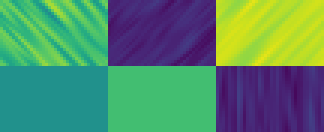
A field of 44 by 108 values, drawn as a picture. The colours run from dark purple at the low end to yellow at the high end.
The table splits into 2 rows of 3 panels. Panel 1,1: high, slanting down to the right. Panel 1,2: very low, slanting up to the right, faint in contrast. Panel 1,3: very high, slanting up to the right, faint in contrast. Panel 2,1: middling, flat. Panel 2,2: high, flat. Panel 2,3: very low, streaked downward, faint in contrast.
